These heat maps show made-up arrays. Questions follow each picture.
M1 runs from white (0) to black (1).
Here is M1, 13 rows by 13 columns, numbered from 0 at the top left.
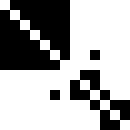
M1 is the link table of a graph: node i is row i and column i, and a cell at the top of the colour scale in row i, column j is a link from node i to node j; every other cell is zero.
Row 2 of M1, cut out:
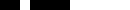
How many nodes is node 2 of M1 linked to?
6
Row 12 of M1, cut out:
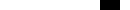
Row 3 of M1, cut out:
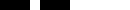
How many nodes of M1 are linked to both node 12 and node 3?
0
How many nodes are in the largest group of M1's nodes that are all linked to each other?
7
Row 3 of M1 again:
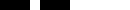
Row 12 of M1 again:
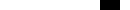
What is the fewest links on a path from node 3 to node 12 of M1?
4
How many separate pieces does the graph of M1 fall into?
1
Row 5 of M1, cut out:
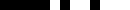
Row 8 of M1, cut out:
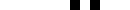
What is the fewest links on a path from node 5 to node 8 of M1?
2
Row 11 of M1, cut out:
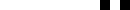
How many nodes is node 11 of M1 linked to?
2
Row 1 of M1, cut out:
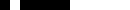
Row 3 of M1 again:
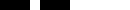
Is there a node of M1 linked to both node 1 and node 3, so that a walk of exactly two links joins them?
yes
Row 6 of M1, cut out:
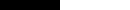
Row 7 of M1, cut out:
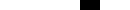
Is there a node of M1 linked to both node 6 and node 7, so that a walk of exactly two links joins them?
no
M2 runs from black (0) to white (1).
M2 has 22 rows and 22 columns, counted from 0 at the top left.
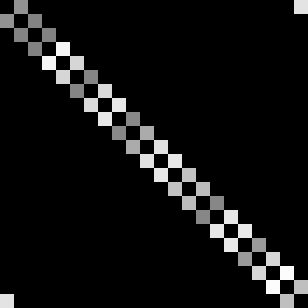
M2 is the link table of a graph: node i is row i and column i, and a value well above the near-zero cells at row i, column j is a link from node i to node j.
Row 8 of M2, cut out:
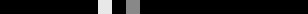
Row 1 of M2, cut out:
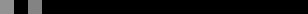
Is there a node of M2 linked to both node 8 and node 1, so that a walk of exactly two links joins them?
no
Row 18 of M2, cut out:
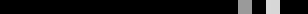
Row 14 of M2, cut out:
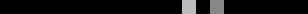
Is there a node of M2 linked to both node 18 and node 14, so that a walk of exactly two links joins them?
no
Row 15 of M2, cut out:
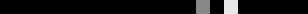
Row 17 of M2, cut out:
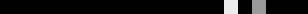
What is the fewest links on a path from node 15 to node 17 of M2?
2
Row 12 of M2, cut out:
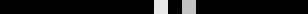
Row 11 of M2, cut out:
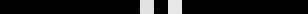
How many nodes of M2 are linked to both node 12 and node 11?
0
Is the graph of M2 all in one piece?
yes
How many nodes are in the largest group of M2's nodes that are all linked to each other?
2
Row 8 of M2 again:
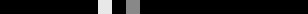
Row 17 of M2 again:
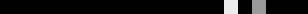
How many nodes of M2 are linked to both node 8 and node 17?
0
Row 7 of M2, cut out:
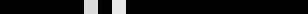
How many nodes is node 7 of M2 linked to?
2
